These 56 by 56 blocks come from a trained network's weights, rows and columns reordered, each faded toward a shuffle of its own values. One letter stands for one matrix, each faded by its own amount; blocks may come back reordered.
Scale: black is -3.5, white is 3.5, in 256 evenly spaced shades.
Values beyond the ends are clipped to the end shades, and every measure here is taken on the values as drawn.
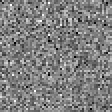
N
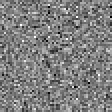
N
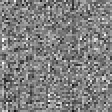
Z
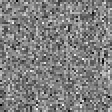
Z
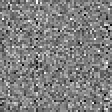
N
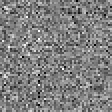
N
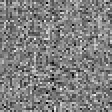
Z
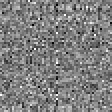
N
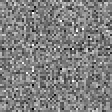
N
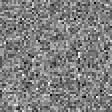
N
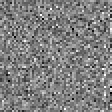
N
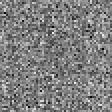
Z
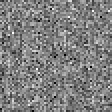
Z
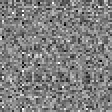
N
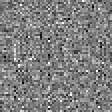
N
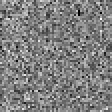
Z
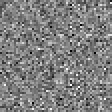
N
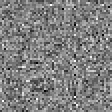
N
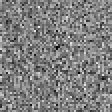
Z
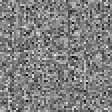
Z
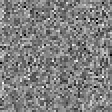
Z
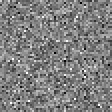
N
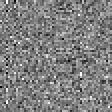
N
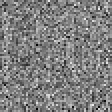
Z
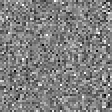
N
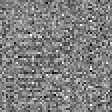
N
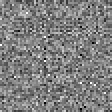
N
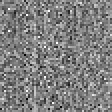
Z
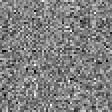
N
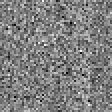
Z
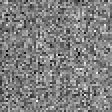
Z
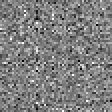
N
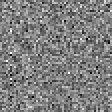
N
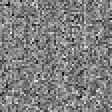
Z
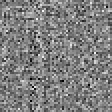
Z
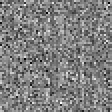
Z
